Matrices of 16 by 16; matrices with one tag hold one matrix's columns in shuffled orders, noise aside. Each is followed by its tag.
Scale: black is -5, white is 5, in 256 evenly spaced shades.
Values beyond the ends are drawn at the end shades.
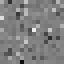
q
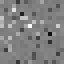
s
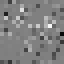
s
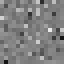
q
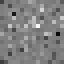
s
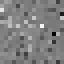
s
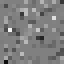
q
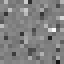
q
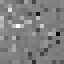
s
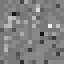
s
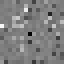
s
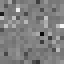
s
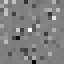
q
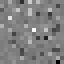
q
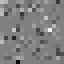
q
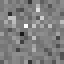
s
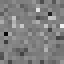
s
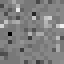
s
